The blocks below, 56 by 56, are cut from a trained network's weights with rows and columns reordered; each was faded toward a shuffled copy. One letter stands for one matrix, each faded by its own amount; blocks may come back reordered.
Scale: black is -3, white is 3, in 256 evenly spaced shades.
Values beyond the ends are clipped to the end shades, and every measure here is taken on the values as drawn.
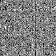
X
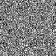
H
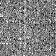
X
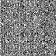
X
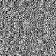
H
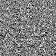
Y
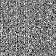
X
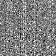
X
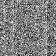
X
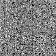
X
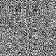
H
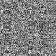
H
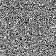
Y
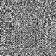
H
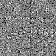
X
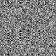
H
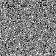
Y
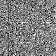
X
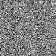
Y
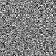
H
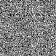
Y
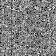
X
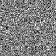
H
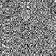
H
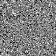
Y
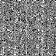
X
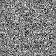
Y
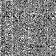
X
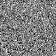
Y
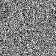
Y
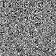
Y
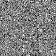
Y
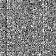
X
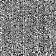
X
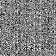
X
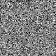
Y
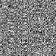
H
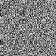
H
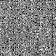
X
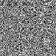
H
